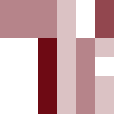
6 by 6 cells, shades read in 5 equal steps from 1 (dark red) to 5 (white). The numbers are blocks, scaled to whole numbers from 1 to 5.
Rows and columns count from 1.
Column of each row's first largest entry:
5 5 1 1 1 1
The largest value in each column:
5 5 3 4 5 5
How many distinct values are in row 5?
4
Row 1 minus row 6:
-2 -2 2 0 2 -2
